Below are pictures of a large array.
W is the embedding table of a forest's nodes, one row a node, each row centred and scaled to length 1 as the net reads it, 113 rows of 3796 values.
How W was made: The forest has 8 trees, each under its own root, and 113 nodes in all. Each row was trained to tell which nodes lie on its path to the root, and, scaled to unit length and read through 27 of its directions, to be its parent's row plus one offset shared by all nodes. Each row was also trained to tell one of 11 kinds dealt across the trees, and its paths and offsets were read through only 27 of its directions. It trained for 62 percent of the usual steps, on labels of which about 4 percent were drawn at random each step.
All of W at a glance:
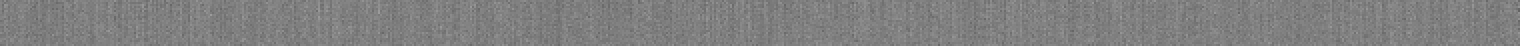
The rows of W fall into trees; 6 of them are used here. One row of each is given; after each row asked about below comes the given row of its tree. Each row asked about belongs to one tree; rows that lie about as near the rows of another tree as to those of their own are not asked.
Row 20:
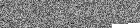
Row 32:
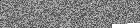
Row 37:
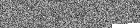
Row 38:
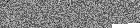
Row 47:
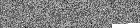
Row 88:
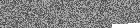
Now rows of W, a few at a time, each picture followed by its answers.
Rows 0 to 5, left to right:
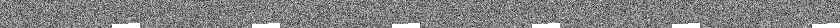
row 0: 37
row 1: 37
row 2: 20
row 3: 37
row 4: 20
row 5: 47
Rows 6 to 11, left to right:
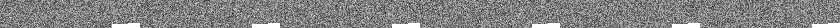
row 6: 88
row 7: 47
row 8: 37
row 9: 47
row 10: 38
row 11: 20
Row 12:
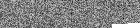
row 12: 38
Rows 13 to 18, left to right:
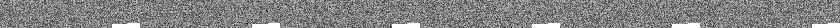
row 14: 37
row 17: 47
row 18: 47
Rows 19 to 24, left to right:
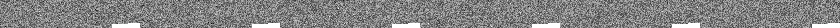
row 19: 32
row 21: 37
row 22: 20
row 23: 20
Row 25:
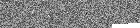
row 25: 47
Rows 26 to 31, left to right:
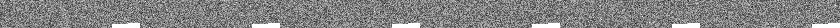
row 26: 47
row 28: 32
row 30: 38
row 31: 37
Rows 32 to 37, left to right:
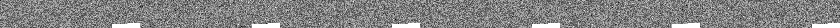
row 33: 20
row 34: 37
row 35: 47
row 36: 88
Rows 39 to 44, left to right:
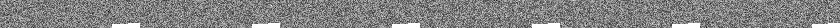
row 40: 32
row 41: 47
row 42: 47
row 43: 47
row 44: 32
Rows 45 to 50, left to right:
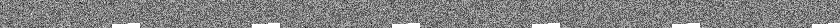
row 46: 47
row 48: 88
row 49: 47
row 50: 47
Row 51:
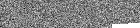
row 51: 37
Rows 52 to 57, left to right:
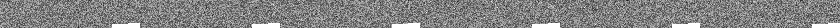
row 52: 20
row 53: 32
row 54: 88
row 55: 88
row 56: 37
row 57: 32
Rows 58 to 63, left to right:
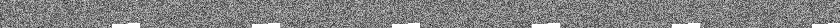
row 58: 47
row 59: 20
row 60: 20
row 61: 88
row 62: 38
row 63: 20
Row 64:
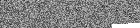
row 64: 47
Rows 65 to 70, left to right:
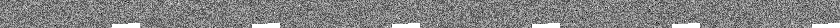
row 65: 20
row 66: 20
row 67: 37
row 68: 37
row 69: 32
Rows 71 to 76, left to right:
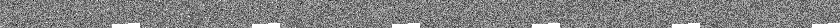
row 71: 20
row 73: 20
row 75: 47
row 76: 88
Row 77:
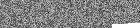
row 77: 88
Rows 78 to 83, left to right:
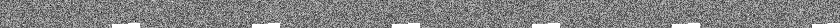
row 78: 37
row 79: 20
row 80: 32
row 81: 32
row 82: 47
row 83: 38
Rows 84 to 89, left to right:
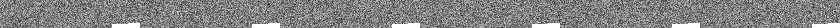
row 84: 88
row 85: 47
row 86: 47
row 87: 88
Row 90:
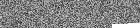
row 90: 88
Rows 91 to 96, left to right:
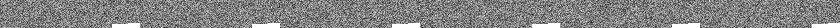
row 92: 38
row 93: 20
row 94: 38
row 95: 20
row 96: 88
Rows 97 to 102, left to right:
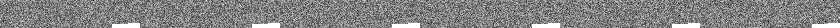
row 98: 37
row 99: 47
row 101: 47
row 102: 88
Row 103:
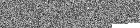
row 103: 37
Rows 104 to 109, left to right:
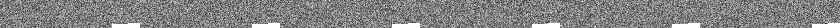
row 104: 38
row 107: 88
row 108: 88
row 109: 38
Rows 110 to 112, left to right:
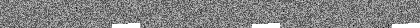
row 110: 32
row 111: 38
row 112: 88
